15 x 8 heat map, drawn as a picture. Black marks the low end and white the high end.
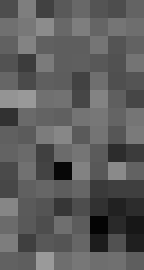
Odd patch: lower, in the bottom right. Mirror symmetry: none. Ninth with the lowest average: bottom right. Calmest part: top middle.
